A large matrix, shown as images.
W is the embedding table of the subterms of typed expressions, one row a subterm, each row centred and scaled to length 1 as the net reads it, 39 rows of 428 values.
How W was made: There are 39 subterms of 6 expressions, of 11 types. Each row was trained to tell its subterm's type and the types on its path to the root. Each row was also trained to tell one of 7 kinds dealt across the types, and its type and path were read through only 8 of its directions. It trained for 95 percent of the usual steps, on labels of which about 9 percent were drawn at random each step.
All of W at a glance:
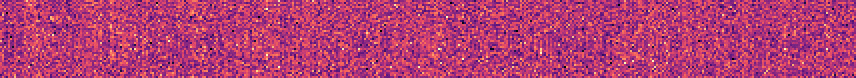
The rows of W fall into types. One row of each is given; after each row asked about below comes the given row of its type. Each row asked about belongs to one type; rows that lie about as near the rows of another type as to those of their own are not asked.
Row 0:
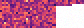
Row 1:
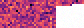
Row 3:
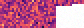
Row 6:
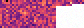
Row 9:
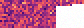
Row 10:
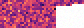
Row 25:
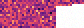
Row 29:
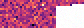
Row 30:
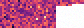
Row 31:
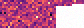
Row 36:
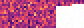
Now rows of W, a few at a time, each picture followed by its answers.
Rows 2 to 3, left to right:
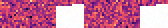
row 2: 0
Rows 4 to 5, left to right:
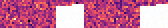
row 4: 36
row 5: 25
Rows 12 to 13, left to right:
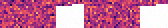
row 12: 9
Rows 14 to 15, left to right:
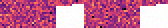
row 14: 1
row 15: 10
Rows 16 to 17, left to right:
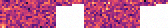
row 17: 10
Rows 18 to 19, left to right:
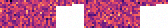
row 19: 25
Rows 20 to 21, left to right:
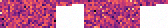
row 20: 36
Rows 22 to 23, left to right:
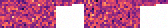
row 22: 31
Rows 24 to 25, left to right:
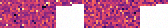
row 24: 1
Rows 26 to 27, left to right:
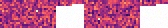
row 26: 0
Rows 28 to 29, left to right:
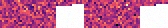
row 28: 9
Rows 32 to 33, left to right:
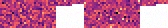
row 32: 0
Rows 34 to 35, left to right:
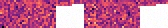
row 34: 36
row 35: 25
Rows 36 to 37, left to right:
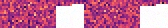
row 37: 36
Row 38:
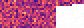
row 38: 10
